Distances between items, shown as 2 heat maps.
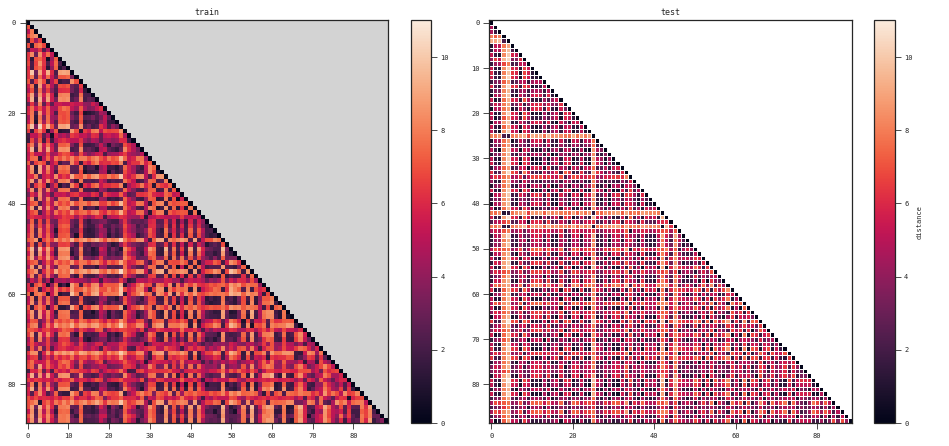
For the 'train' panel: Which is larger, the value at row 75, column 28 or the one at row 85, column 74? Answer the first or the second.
the second
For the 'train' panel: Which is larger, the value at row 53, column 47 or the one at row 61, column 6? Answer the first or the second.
the first
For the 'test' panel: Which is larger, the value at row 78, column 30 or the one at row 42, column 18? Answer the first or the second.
the second
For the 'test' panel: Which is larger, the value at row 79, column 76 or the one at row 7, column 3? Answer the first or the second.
the second
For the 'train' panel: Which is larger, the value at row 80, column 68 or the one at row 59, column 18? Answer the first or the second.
the second
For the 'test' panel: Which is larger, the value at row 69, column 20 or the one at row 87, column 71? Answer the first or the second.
the second
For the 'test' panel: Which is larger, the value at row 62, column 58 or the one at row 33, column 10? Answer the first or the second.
the second
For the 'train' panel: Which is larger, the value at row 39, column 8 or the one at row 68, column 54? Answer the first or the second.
the first
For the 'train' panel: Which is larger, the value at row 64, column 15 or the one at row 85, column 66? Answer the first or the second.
the second
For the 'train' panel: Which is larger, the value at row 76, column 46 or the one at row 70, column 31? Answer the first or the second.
the second
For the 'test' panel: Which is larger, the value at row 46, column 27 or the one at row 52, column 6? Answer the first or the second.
the second
